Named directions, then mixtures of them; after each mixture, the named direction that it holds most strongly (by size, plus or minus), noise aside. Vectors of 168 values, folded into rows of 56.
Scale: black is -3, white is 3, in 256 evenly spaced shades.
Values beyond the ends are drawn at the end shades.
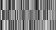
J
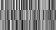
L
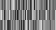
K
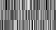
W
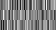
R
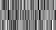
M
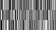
J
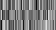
J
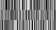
W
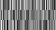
R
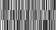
R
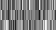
J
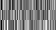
J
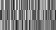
L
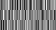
R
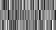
M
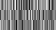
L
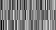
R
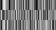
J
